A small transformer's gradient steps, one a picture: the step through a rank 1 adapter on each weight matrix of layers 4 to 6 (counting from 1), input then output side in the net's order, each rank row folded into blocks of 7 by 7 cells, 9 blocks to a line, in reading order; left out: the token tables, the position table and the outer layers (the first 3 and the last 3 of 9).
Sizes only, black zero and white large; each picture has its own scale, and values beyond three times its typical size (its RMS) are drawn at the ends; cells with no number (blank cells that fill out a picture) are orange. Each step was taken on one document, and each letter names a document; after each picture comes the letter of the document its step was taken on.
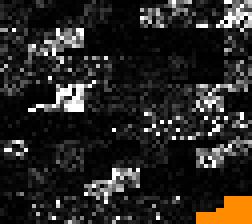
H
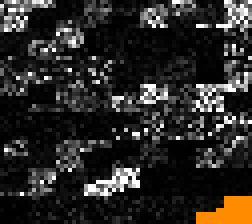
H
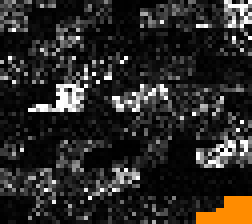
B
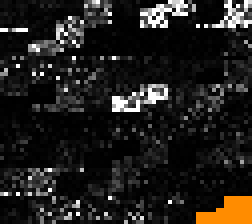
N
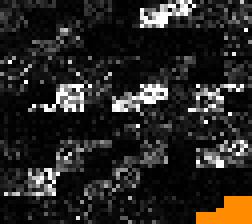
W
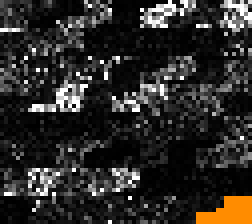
B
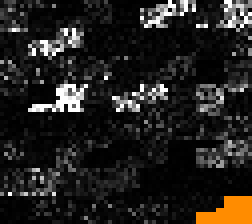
B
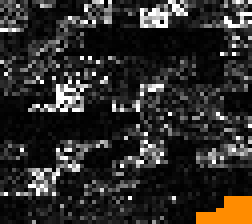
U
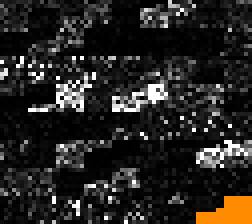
N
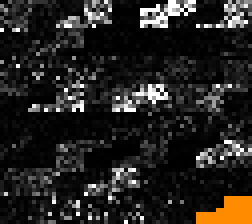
N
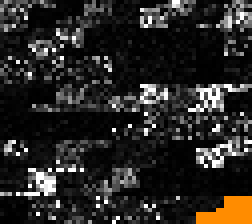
H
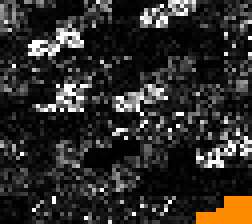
B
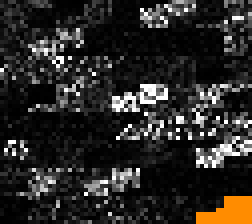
H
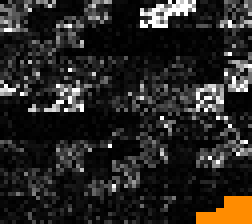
U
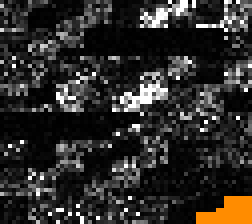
U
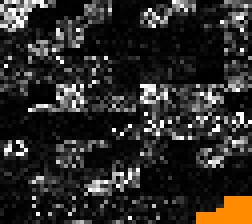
H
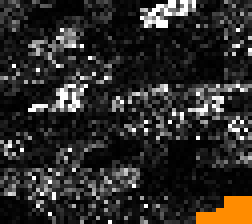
B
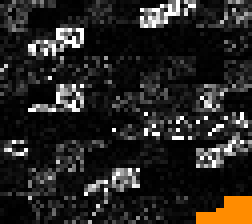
H
